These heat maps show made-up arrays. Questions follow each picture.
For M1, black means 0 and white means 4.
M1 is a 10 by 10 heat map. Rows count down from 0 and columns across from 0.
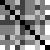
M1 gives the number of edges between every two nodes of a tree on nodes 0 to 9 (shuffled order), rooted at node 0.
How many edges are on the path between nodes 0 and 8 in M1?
2
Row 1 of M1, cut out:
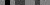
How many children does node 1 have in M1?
2
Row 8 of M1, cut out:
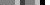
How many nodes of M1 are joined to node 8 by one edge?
1
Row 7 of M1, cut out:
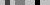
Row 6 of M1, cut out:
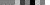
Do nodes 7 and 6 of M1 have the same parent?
no
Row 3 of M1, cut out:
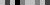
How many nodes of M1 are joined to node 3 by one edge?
2
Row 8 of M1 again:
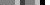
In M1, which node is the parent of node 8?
4
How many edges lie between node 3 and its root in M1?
3
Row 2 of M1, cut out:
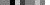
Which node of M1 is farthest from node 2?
9
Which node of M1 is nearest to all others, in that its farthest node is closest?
1
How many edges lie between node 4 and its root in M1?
1
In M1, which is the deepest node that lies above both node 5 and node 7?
4
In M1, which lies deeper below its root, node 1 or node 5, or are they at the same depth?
the same depth
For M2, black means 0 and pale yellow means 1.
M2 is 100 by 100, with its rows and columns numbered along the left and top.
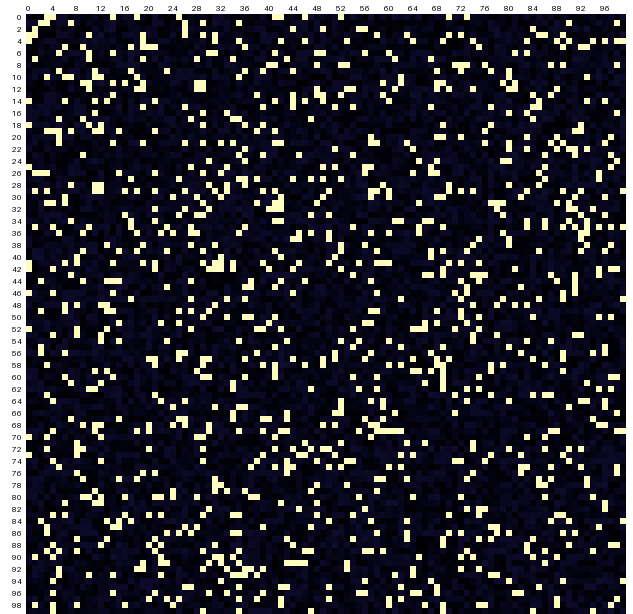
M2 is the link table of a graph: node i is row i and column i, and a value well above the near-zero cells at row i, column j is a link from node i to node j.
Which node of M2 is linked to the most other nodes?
node 29
